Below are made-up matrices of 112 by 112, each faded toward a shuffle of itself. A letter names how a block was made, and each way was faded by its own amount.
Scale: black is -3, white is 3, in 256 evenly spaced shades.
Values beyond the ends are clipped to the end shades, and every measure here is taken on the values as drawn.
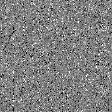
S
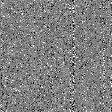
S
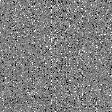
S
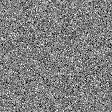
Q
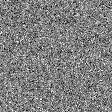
Q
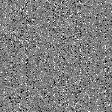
S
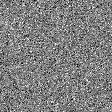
Q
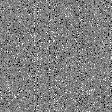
S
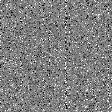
S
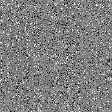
S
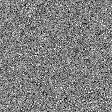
Q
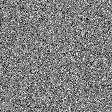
Q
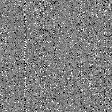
S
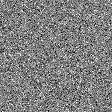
Q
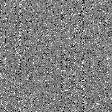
S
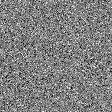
Q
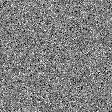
Q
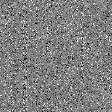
S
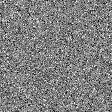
Q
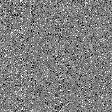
S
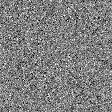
Q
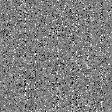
S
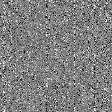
S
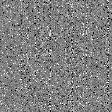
S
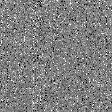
S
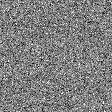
Q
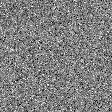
Q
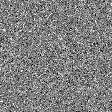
Q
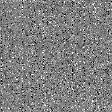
S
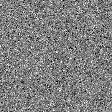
Q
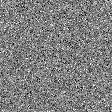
Q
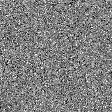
Q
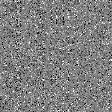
S
